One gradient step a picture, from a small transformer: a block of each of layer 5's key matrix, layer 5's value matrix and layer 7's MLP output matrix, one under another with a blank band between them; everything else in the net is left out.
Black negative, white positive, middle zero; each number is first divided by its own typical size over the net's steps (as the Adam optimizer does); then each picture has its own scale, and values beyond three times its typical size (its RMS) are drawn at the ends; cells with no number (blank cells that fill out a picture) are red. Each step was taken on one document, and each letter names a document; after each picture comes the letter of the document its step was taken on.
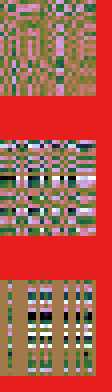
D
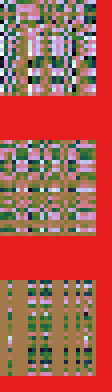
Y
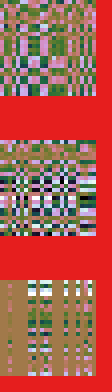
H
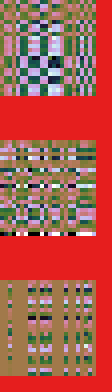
D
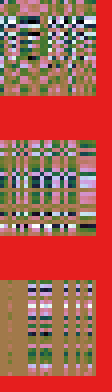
H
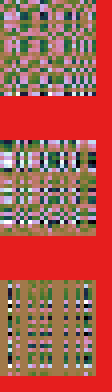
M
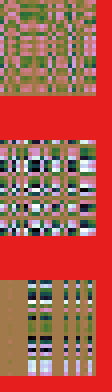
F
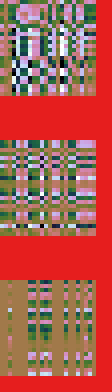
Y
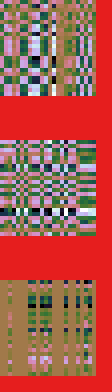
H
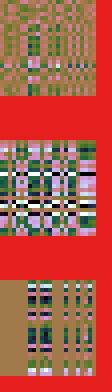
F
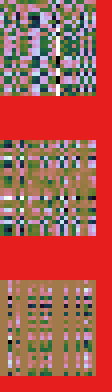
M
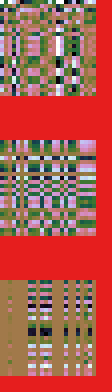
H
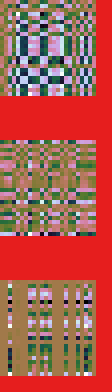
D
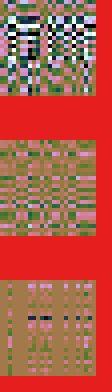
Y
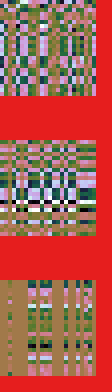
D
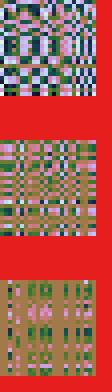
M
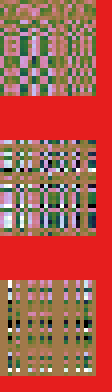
M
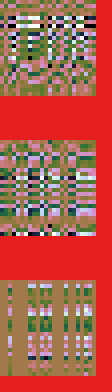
Y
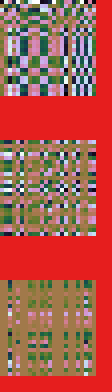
M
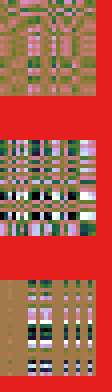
F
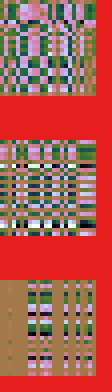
Y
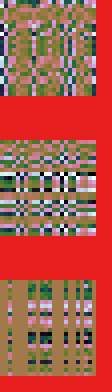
H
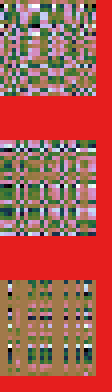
M
